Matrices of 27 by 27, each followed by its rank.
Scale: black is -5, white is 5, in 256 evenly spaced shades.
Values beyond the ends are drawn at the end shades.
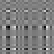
one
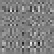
three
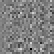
five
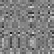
three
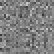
five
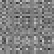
three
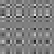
one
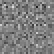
five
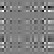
one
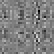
three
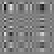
one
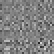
five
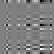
one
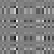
one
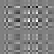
one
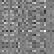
three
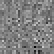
five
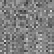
five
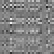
three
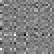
three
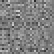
five
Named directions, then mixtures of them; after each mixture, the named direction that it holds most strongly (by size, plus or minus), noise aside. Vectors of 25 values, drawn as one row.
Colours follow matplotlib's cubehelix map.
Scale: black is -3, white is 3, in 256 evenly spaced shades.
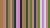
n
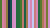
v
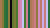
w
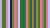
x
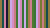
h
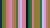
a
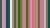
x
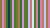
v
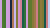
x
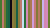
w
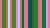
v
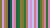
v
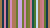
h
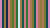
h
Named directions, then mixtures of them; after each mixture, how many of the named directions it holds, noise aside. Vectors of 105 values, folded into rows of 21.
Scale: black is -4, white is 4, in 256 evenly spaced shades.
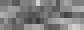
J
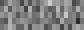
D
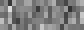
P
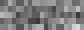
two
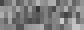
three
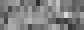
two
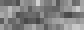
one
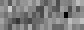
three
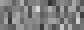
two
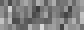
two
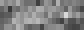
two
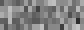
three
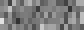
one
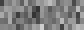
three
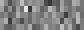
one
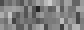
three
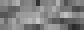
one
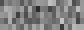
three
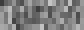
three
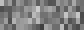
three
